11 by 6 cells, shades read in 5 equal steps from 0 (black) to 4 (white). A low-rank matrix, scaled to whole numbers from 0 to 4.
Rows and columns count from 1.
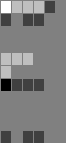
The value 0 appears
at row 7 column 1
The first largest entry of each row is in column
1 2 1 1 1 1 5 1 1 1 2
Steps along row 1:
down same same down up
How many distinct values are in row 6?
2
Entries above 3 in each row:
1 0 0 0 0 0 0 0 0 0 0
